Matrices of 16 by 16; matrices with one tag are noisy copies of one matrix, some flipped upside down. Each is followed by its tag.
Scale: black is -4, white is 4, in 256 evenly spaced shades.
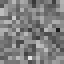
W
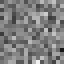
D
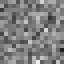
D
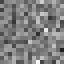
D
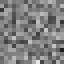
D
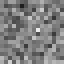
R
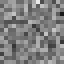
D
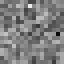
W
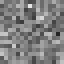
W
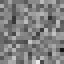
D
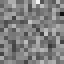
D
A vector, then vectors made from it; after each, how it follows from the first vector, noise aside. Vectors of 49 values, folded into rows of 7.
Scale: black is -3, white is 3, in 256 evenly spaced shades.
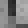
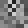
sign-scrambled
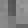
shrunk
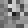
sign-scrambled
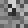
sign-scrambled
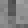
shrunk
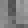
shrunk
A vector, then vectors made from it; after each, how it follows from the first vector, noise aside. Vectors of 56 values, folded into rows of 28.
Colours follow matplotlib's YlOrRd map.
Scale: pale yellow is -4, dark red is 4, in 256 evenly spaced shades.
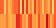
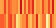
negated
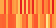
negated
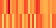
reversed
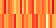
negated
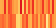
negated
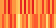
negated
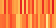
negated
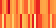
reversed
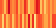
reversed
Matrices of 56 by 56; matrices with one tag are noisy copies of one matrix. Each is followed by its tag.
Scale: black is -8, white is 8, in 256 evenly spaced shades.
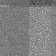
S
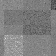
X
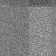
S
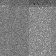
S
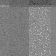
S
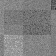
X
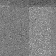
S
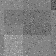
X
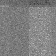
S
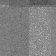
S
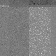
S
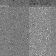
S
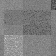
X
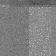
S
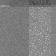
S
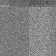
S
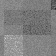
X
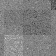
X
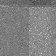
S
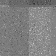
S
